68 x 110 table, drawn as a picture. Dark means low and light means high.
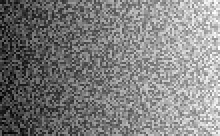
Grain: fine. Stripes: none. Odd rows or columns: none. Slope: up to the right.
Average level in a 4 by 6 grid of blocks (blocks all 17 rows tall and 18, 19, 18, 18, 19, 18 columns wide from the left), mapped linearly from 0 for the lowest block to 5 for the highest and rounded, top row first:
0 1 2 3 4 5
0 1 2 3 4 5
0 1 2 3 4 5
0 1 2 3 4 5
